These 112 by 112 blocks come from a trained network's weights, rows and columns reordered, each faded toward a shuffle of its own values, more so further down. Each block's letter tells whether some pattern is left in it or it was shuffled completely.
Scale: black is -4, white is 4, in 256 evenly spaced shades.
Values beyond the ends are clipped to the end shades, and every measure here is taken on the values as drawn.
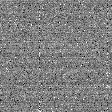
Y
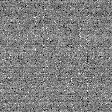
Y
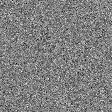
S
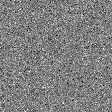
S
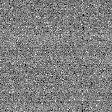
Y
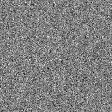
Y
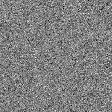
Y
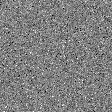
S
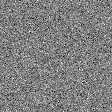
S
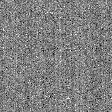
Y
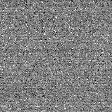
Y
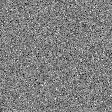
S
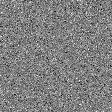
S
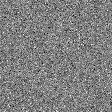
S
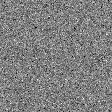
S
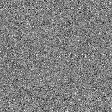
Y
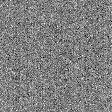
Y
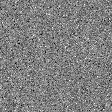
S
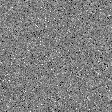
S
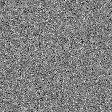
S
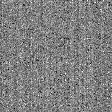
Y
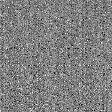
Y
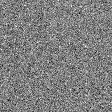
S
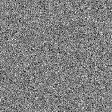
Y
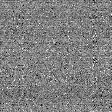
Y
